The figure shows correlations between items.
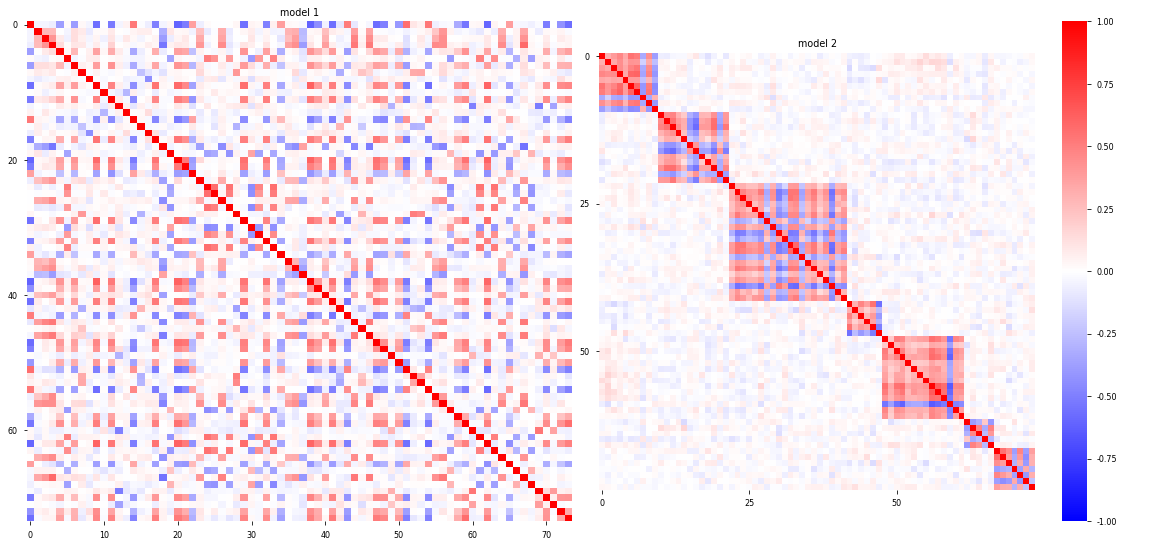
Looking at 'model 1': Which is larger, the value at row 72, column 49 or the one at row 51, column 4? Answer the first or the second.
the first
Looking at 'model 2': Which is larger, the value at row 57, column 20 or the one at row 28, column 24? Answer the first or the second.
the first
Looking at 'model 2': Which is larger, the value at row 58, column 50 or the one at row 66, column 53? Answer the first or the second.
the first
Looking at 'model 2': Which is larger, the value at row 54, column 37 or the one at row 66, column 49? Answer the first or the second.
the second
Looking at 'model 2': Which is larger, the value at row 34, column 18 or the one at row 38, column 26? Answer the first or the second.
the second
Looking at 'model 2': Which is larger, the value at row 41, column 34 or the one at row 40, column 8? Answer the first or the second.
the second
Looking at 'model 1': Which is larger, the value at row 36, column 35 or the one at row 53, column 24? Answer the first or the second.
the first
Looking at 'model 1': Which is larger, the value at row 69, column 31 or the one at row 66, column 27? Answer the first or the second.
the first
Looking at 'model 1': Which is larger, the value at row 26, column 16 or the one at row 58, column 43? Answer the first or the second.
the first
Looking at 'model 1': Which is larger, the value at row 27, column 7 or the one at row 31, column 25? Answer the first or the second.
the second
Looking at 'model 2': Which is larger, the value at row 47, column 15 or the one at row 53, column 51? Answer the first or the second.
the second
